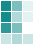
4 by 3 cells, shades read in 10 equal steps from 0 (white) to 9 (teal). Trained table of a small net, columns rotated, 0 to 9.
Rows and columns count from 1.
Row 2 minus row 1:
0 -2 0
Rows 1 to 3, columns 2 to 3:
5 1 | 3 1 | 5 0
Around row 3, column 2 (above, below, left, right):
3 3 8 0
